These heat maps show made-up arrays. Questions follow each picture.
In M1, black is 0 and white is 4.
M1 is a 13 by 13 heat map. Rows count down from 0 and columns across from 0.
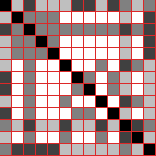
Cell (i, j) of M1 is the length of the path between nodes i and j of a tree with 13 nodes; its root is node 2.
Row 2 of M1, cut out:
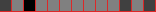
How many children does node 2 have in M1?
3
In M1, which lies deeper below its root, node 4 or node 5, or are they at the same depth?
the same depth
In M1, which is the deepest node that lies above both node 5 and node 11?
10
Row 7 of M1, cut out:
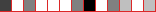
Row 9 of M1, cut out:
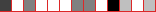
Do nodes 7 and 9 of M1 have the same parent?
yes
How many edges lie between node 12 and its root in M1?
1
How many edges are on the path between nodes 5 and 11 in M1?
2
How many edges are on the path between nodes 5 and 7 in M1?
4
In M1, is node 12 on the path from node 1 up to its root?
yes
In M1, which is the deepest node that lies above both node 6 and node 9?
0
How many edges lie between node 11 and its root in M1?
2
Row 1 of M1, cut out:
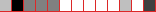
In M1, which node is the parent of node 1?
12
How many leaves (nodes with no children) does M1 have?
9
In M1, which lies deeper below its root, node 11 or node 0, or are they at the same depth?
node 11
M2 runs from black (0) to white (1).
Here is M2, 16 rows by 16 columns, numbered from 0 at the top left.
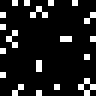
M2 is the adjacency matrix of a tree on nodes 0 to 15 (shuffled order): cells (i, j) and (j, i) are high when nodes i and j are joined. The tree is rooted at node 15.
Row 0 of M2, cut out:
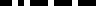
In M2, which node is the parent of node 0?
2
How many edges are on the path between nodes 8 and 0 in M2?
1
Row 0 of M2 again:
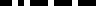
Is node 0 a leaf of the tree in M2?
no
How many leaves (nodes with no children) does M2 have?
11
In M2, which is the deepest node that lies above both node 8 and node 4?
0
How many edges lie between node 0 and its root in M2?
2
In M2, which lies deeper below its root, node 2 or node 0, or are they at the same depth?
node 0
